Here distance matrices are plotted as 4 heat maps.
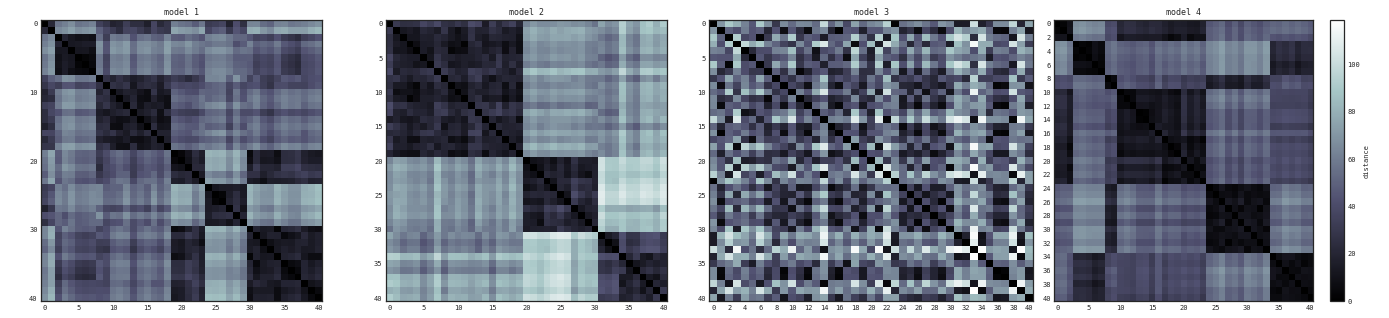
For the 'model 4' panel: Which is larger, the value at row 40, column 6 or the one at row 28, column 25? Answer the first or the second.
the first
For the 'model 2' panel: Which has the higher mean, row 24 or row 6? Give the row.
24
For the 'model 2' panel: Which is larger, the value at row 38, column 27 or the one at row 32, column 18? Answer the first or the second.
the first
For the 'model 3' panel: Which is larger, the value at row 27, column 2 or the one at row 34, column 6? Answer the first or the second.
the second
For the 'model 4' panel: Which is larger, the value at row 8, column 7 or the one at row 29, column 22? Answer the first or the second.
the first
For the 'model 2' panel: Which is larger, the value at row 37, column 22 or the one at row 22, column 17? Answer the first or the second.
the first
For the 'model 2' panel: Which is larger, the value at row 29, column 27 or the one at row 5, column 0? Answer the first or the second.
the second
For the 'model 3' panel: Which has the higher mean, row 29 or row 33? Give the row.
33
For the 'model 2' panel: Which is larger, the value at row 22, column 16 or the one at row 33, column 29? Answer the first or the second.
the second
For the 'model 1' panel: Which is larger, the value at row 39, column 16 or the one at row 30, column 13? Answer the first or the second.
the first
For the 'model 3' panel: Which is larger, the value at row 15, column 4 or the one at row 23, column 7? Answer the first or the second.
the second
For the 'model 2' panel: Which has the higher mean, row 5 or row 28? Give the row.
28
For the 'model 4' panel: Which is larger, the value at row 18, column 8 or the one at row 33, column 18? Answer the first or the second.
the second
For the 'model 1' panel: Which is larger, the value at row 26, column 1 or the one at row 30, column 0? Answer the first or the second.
the second
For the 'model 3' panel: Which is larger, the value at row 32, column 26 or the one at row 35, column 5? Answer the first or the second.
the first
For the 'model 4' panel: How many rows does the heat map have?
41
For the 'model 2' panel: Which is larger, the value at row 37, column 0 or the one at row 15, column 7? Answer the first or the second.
the first
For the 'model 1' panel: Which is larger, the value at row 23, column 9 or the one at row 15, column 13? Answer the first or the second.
the first
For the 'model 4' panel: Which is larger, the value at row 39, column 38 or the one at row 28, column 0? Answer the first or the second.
the second
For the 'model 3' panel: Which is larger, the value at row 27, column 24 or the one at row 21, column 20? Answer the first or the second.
the second
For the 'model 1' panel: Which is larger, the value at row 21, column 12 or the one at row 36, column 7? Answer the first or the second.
the first
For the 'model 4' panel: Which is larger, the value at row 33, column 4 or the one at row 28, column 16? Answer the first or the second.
the first
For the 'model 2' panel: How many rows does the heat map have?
41
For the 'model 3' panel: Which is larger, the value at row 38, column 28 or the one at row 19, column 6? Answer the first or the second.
the first
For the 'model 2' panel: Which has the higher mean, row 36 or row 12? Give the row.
36
